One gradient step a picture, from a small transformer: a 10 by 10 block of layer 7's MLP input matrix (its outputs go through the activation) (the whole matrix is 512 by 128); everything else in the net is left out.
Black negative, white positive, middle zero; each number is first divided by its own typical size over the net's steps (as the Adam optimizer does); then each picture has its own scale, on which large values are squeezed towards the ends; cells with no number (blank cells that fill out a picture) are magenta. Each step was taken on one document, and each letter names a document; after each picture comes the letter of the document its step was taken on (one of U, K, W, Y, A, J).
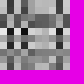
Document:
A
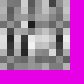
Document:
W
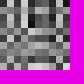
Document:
W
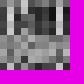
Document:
W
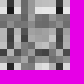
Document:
A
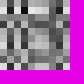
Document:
A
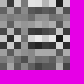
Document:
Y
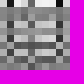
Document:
Y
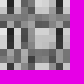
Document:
A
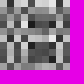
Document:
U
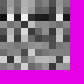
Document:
U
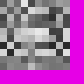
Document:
U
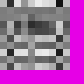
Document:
Y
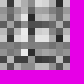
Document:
U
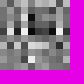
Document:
W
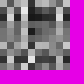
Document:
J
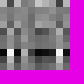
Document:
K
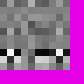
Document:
K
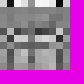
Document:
Y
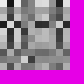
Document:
A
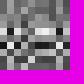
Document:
J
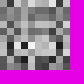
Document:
W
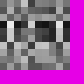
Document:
U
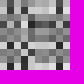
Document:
W
